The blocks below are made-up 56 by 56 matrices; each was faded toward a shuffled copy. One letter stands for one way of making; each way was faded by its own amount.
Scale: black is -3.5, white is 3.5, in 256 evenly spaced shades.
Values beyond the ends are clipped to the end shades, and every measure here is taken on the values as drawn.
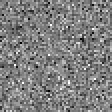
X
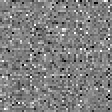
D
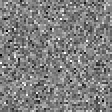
X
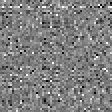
D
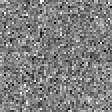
X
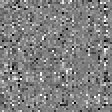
D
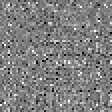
D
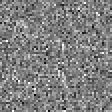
X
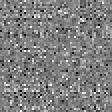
D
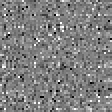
D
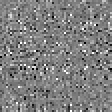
D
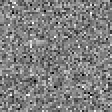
X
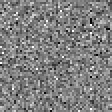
X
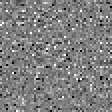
D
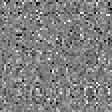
D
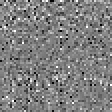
D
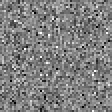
X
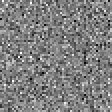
X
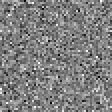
X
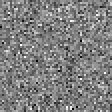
X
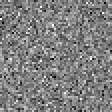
X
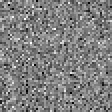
X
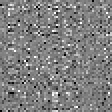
D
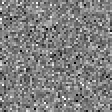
X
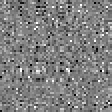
D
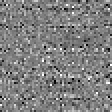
D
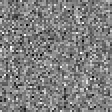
X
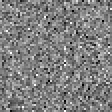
X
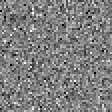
X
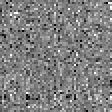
D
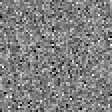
X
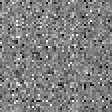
D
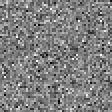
X
